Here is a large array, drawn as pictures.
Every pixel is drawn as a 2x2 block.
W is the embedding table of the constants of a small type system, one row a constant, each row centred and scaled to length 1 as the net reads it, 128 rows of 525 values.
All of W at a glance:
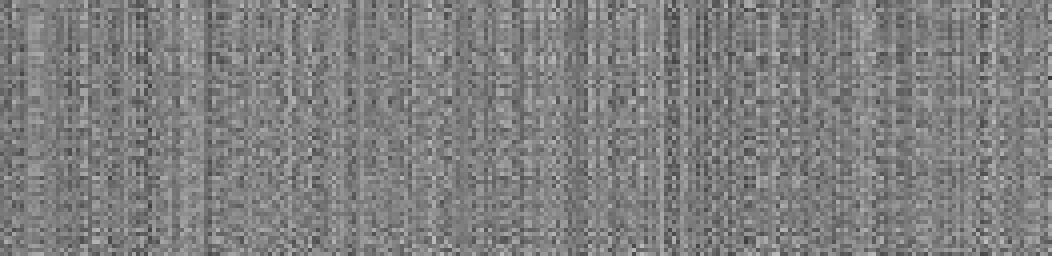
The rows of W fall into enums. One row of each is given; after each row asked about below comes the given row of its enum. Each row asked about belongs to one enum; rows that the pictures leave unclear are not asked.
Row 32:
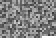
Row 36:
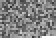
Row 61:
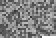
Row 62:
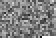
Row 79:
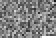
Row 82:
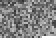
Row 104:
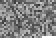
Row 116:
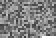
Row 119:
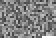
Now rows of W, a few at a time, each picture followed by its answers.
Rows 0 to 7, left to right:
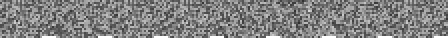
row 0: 32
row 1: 61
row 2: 32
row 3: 32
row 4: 119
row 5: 82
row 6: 116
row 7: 32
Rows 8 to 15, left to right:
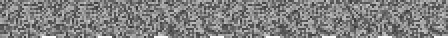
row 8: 116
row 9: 116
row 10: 119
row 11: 61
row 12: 116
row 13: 61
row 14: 104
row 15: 61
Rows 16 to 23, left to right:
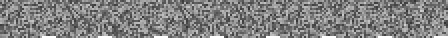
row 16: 116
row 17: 104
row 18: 61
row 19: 104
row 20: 119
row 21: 116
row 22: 116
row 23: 82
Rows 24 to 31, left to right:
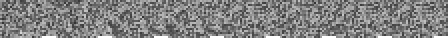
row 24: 36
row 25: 82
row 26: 61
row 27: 61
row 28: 116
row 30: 116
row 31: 116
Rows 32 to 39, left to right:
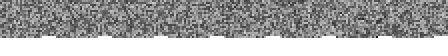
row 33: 104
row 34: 104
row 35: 116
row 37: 82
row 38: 62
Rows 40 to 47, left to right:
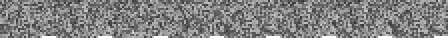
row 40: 116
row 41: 82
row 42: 36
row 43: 104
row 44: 61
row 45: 82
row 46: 82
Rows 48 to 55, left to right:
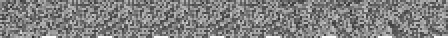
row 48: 36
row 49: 32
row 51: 32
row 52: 32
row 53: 82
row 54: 82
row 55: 61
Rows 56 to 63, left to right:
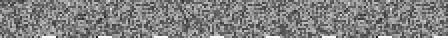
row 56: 82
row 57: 62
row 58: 116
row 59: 104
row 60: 116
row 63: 116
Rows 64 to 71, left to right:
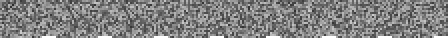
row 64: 36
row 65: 104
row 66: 104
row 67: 32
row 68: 119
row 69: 82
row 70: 32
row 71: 116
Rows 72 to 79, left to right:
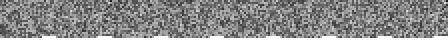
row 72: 61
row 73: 79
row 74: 36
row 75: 82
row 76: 104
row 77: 82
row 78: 32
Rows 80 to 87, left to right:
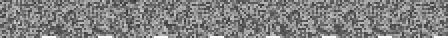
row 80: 32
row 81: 61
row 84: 104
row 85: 61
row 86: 61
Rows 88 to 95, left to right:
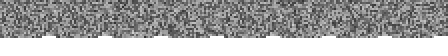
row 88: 119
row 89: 119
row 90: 36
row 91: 61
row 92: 119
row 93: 82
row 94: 104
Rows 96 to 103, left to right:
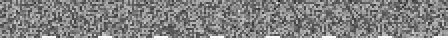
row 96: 32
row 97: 119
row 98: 32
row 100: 79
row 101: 104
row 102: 104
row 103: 36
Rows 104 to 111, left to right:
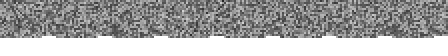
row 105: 116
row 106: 61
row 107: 79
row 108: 32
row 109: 119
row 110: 32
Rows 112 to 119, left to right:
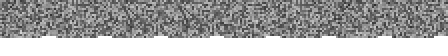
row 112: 36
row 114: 104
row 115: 104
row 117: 32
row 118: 36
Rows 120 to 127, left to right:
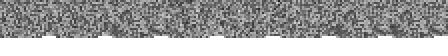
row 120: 119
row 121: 119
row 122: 61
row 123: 82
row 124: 79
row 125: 32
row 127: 61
